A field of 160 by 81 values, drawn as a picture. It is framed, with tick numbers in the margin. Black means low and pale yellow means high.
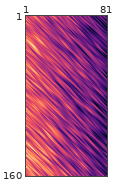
Slope: up to the left. Grain: diagonal, down to the right. Odd rows or columns: none. Histogram: bell-shaped. Ninth with the highest average: bottom left.
